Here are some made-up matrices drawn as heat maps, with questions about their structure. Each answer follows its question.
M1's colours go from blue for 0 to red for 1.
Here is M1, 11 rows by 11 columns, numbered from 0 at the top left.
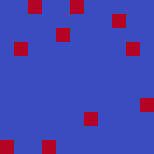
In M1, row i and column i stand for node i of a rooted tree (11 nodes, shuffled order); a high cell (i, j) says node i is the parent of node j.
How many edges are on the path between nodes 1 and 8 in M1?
1
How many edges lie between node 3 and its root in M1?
2
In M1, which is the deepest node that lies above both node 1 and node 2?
10
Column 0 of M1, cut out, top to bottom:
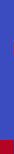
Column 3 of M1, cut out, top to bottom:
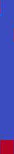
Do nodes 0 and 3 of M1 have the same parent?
yes
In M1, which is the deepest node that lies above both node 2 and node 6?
10
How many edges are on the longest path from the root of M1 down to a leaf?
5
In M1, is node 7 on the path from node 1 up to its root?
yes
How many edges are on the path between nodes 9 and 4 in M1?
5
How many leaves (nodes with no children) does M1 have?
4
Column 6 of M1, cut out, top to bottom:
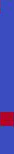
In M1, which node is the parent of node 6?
8
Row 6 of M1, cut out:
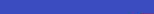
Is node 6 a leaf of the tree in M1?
yes
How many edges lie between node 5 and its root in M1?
3
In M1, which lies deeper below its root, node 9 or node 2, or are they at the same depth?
the same depth
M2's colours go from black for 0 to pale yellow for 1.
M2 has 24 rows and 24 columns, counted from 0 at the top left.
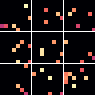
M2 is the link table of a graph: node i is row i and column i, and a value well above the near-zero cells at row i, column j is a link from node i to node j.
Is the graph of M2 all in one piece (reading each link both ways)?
no
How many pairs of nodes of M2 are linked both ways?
4
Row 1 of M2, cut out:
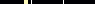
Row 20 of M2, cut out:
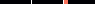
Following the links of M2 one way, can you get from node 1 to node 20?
yes
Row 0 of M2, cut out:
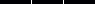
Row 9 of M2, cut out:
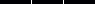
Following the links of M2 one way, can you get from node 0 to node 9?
no
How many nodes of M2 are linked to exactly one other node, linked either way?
3
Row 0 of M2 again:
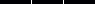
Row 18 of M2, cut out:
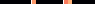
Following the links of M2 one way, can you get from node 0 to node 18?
no
